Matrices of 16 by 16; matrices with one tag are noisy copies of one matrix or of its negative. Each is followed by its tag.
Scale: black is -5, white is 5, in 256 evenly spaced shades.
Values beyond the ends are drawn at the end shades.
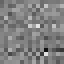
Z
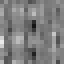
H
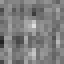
H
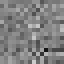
Z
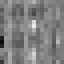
H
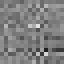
Z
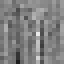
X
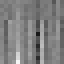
X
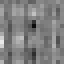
H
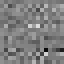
Z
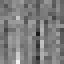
X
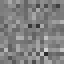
Z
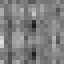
H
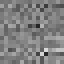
Z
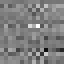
Z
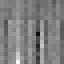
X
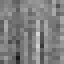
X
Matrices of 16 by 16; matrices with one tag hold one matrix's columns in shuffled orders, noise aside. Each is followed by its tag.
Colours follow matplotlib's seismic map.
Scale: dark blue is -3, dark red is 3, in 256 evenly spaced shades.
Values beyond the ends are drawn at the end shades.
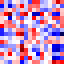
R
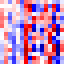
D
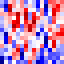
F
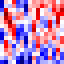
F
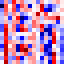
D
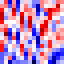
F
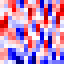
F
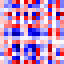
R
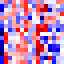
D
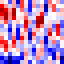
F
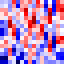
F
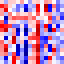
D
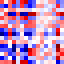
R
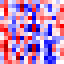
D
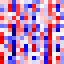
D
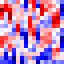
F
